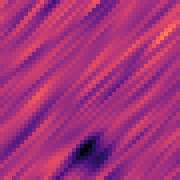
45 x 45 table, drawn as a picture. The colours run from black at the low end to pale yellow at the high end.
No row or column stands out. One dip sinks in the bottom middle. The grain runs diagonally up to the right. The bottom middle is the ninth with the lowest average.
